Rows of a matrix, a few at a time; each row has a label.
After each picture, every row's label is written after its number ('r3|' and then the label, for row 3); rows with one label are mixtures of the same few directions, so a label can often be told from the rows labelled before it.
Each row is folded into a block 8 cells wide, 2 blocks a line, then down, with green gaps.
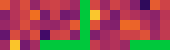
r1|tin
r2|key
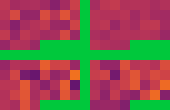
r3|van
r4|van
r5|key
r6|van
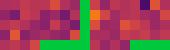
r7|van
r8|key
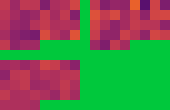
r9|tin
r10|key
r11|key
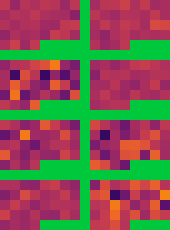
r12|tin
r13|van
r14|van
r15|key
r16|key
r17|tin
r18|key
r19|key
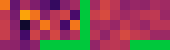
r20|key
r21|van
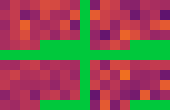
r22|key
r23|van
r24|tin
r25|tin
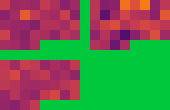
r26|key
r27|van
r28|tin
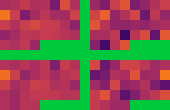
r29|key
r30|tin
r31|key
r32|van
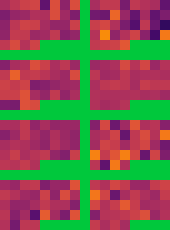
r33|key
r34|van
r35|tin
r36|van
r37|van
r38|tin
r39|tin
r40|key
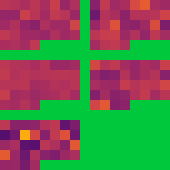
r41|key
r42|key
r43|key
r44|tin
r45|key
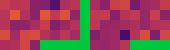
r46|van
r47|tin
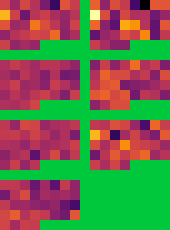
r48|key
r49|key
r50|van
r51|tin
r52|tin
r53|key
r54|van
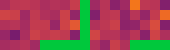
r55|van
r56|key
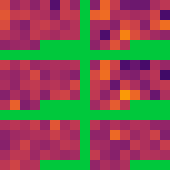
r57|key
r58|van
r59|tin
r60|van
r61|key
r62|key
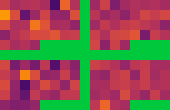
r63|key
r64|tin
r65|key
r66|tin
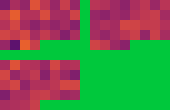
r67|tin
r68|tin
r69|van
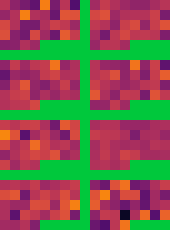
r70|key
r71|van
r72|key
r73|key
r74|key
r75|van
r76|van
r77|tin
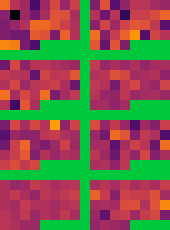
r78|tin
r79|tin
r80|tin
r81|key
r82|key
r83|key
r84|van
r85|van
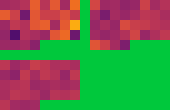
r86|van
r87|tin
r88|van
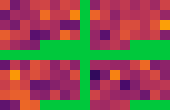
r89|van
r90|van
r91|tin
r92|key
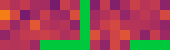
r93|key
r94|tin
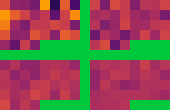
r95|key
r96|tin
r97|tin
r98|key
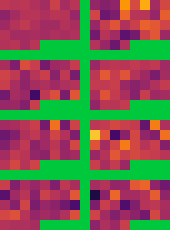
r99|key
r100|van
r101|tin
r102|tin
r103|key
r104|key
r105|van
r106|key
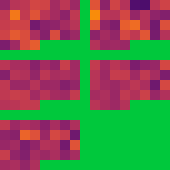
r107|tin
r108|key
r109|van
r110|key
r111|key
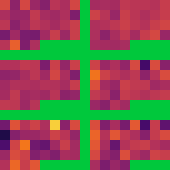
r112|tin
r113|van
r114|key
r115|key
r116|key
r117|key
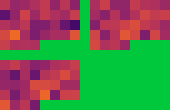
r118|van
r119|tin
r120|tin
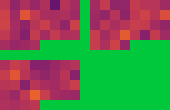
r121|key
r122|tin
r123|van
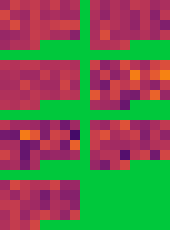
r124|van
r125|van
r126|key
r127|van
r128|key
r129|tin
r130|van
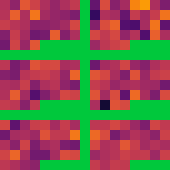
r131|tin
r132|key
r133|van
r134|tin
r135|van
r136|key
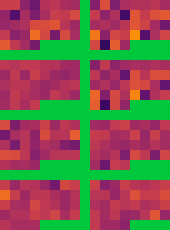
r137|tin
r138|tin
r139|tin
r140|tin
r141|van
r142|tin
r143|key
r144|van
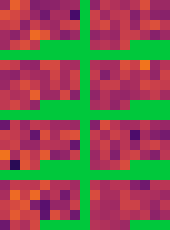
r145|van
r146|van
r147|tin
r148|van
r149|tin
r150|van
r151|tin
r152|key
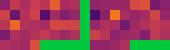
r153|van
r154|key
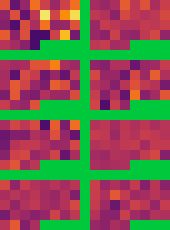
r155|van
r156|van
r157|van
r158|tin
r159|key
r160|van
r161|tin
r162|key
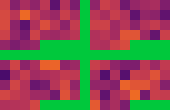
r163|key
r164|van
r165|key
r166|tin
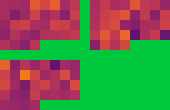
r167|van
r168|tin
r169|key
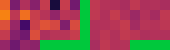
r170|key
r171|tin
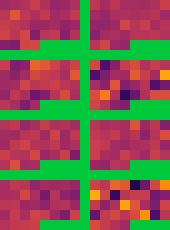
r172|tin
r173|tin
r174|van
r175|van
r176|tin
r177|key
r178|van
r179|key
